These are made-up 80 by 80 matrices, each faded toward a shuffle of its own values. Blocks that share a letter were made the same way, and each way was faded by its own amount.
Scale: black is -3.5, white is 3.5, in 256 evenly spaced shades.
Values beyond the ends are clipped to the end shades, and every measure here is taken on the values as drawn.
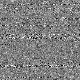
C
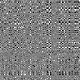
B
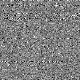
C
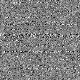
C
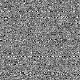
C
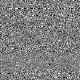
C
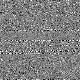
C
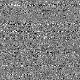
C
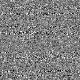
C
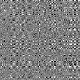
B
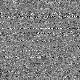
C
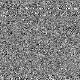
C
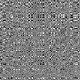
B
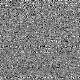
C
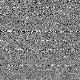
C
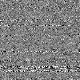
C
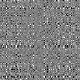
B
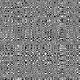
B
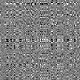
B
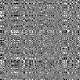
B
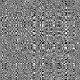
B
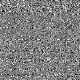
C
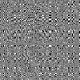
B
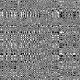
B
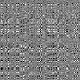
B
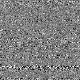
C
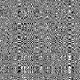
B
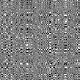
B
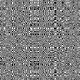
B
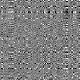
B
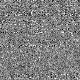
C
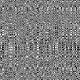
B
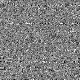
C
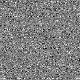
C
